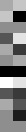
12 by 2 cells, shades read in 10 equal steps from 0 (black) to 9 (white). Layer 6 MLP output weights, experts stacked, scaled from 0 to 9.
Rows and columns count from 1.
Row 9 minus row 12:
-2 -3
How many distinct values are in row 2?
2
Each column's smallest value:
0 0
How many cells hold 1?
1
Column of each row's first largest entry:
2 1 1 2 1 2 1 1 1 1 1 1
